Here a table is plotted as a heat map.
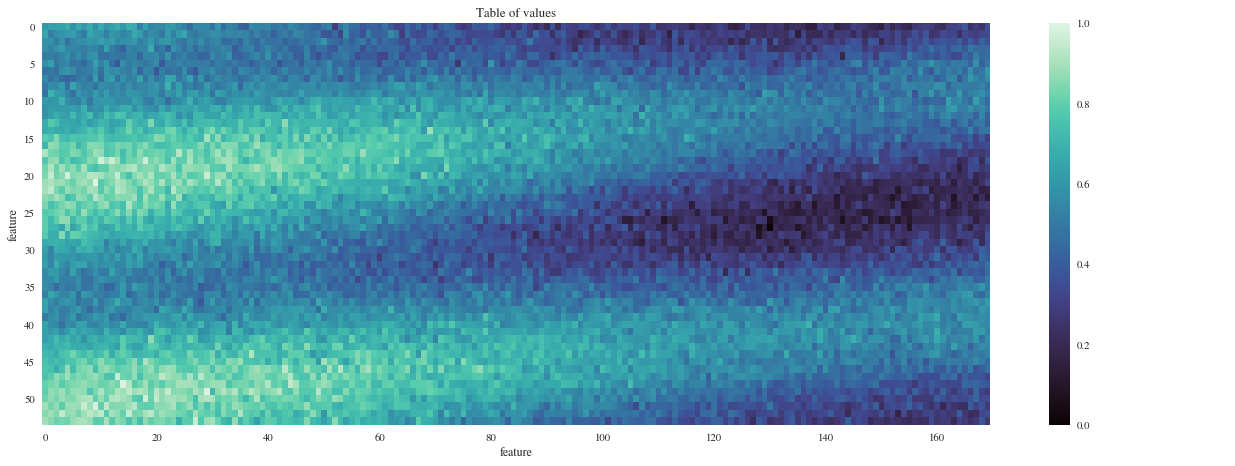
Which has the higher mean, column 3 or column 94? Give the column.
3
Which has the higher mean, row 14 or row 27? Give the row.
14
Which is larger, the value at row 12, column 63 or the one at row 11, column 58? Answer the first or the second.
the second
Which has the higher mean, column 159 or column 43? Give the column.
43
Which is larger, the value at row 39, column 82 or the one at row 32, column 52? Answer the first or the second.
the first
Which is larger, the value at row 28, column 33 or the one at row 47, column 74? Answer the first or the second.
the second
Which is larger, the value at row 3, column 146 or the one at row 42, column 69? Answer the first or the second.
the second
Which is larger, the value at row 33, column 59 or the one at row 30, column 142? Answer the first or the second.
the first
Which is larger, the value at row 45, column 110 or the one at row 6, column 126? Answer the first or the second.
the first
